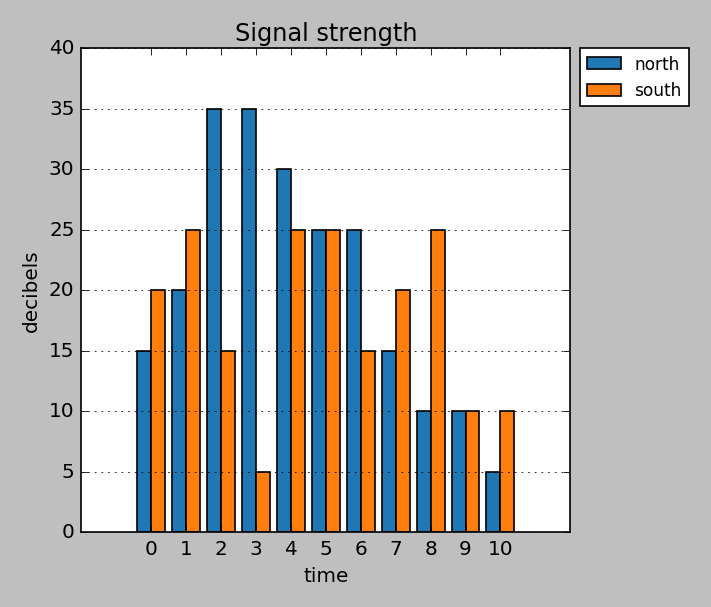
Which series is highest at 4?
north
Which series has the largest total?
north
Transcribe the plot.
Title: Signal strength
x-axis: time, ticks 0 1 2 3 4 5 6 7 8 9 10
y-axis: decibels, ticks 0 5 10 15 20 25 30 35 40
Legend: north, south
Values:
north: 15 20 35 35 30 25 25 15 10 10 5
south: 20 25 15 5 25 25 15 20 25 10 10
